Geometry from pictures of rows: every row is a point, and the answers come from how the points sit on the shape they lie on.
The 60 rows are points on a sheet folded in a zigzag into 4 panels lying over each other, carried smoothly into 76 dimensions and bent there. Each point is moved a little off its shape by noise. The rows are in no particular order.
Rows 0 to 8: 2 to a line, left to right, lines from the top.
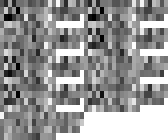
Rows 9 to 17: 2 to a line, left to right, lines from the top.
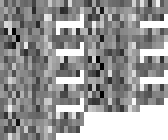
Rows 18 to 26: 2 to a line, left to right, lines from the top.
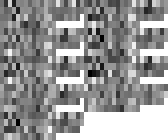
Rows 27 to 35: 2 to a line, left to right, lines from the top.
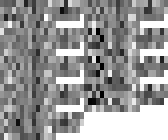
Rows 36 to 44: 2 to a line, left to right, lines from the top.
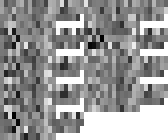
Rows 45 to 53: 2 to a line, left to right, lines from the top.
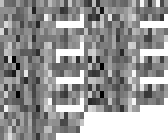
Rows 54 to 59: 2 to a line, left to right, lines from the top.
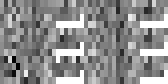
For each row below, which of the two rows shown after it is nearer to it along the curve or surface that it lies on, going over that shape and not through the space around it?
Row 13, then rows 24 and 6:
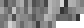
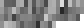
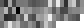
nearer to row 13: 24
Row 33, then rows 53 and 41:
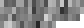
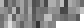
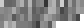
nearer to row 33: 41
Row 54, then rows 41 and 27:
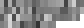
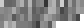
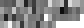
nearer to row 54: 41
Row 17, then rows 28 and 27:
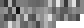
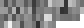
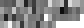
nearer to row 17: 28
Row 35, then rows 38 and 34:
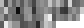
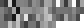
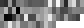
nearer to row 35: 34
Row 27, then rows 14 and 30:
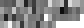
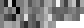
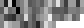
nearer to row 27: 30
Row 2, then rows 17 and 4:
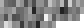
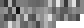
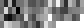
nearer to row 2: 4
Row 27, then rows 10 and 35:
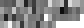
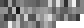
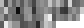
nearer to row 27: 35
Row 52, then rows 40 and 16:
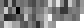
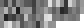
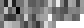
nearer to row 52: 40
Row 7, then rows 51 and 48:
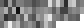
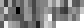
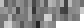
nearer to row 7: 48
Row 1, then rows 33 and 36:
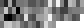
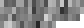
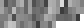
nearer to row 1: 33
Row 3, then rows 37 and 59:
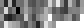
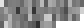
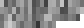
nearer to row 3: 37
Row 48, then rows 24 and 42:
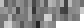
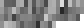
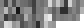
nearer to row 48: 24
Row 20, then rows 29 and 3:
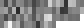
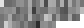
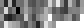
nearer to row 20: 29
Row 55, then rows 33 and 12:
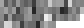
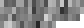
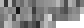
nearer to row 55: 33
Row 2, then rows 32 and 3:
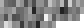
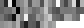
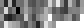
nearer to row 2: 3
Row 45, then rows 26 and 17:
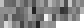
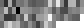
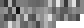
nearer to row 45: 26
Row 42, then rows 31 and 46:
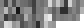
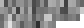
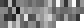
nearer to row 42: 31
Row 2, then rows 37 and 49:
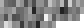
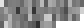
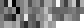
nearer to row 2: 37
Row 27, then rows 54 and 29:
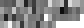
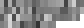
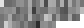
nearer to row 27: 29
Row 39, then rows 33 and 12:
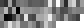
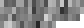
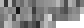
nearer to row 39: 33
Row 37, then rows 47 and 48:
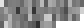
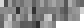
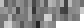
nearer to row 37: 48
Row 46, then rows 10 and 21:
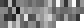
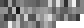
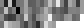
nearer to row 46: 10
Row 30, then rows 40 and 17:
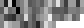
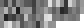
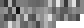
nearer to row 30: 40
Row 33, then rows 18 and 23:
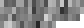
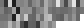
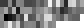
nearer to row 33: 23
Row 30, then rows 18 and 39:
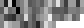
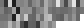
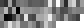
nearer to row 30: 39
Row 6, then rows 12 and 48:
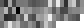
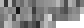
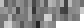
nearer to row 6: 48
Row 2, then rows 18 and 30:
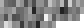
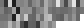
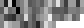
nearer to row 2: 30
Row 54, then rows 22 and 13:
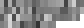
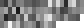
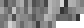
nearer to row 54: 13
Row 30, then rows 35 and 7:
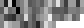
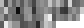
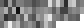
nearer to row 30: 7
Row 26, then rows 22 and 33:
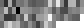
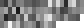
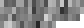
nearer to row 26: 22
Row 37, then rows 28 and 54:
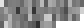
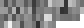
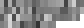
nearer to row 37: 28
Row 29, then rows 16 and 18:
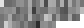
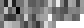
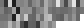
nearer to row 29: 16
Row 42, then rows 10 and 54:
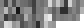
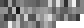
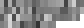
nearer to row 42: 10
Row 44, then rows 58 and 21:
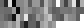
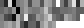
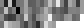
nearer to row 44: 58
